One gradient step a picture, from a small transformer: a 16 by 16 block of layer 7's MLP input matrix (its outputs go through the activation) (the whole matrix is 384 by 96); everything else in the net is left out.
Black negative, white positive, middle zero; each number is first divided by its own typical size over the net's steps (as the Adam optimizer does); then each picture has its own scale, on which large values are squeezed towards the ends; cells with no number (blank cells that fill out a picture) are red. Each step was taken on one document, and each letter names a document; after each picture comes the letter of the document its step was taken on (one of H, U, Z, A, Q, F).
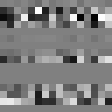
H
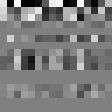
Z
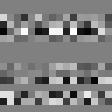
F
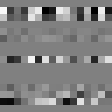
H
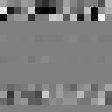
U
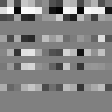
Z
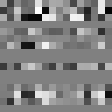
U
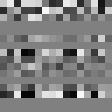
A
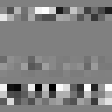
H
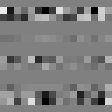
U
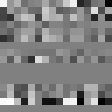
H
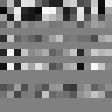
Z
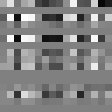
A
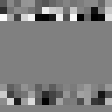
U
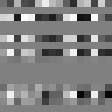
A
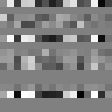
A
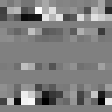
U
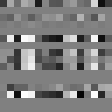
A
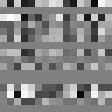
A
